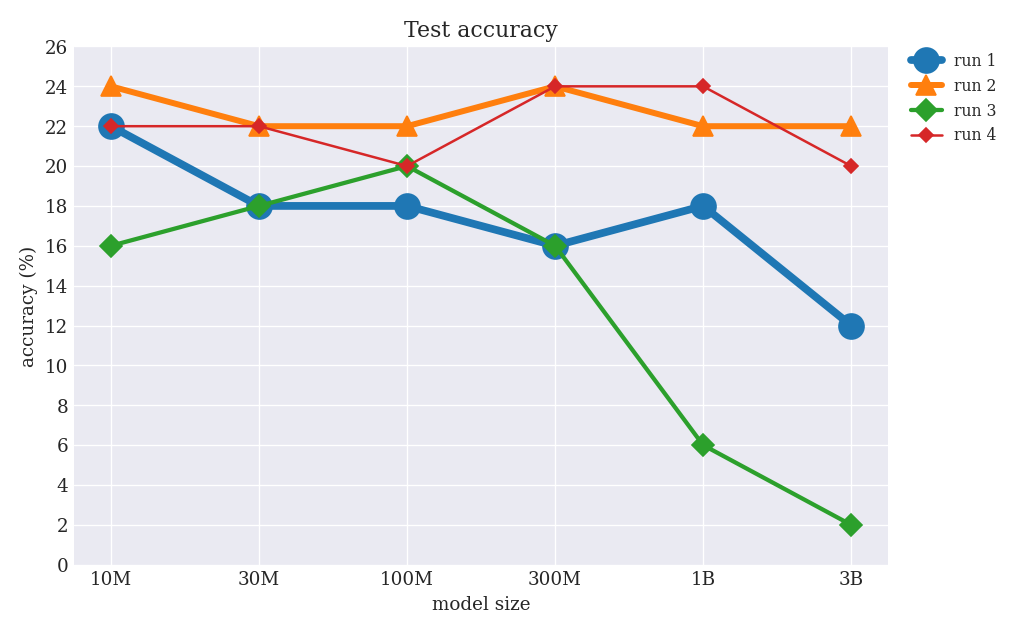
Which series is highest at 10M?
run 2
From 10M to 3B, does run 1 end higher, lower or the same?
lower
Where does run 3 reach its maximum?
100M
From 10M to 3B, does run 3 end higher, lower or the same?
lower
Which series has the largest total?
run 2
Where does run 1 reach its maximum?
10M
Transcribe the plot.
Title: Test accuracy
x-axis: model size, ticks 10M 30M 100M 300M 1B 3B
y-axis: accuracy (%), ticks 0 2 4 6 8 10 12 14 16 18 20 22 24 26
Legend: run 1, run 2, run 3, run 4
Values:
run 1: 22 18 18 16 18 12
run 2: 24 22 22 24 22 22
run 3: 16 18 20 16 6 2
run 4: 22 22 20 24 24 20
